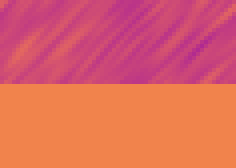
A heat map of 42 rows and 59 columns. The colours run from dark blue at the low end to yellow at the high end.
The table splits into 2 rows of 1 panel. Panel 1,1: middling, slanting up to the right, faint in contrast. Panel 2,1: high, flat.
